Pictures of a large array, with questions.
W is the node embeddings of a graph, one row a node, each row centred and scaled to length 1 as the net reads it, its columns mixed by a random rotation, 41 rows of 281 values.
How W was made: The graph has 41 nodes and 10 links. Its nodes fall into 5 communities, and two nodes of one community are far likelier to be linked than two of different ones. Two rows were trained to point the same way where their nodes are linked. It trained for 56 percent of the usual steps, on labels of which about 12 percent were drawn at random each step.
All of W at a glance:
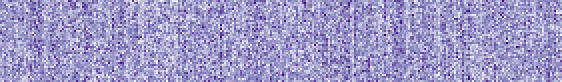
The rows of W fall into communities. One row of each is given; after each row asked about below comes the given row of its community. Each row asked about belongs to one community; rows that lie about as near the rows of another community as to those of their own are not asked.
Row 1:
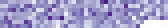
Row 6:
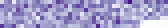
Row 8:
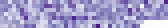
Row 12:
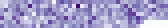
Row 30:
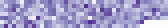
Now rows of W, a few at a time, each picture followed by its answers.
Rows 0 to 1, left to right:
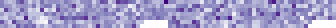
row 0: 8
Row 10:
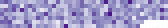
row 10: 1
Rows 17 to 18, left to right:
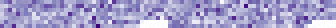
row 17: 6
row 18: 12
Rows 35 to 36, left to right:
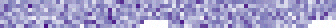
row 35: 30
